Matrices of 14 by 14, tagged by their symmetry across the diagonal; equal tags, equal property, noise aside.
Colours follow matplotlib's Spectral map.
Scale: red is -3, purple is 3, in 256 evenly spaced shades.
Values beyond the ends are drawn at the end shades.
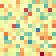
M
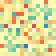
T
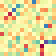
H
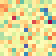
M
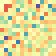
T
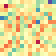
M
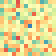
M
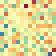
H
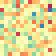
M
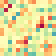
T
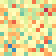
H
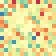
H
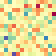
H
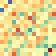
T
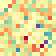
H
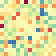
T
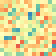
T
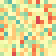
M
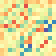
T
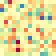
H
